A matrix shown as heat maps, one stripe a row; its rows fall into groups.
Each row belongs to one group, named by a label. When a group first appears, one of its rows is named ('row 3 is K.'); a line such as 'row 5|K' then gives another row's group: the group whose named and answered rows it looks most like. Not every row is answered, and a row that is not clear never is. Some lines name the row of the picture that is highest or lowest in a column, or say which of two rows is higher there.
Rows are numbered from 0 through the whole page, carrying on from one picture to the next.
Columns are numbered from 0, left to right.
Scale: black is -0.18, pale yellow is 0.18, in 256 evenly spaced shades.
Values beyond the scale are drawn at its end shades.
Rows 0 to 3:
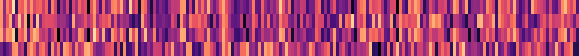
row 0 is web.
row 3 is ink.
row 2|web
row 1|web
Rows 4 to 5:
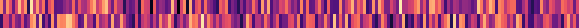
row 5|ink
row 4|web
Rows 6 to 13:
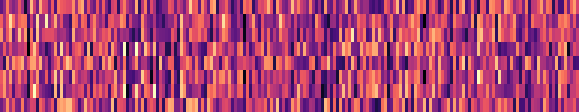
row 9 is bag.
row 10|ink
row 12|bag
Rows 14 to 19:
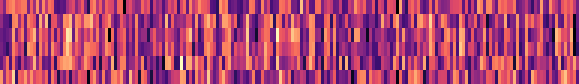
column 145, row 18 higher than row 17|Yes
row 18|ink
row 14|web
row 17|ink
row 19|web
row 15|ink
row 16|ink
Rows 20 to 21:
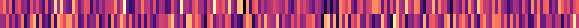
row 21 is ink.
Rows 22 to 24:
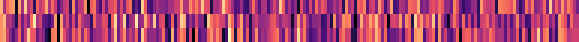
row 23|bag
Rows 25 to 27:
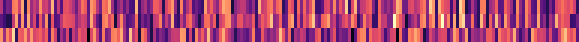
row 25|ink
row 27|web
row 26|ink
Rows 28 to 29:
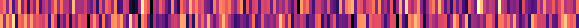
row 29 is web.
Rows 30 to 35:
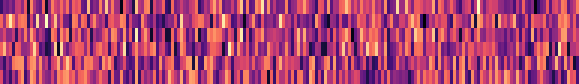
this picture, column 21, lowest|31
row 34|ink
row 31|web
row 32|bag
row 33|bag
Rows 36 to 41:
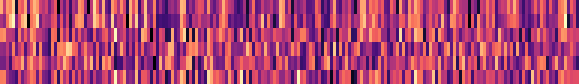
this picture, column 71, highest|41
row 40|ink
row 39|ink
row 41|bag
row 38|bag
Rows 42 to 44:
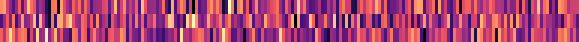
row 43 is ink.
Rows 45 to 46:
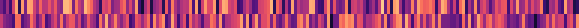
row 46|bag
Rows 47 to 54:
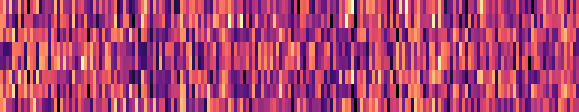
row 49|web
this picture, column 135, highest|47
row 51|ink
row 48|bag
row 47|bag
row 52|web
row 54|bag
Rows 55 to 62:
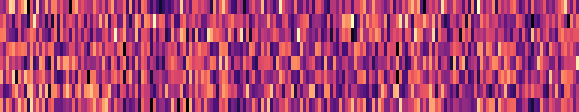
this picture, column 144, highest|57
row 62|web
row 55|web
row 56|bag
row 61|ink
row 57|bag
